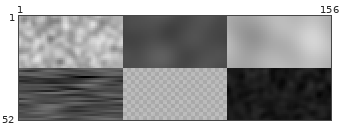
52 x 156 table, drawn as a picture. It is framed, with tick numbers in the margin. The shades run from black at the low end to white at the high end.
It is made of 2 by 3 panels. Panel 1,1: high, blotchy. Panel 1,2: low, smooth, faint in contrast. Panel 1,3: high, smooth. Panel 2,1: low, streaked across. Panel 2,2: high, checkered, faint in contrast. Panel 2,3: very low, blotchy, faint in contrast.
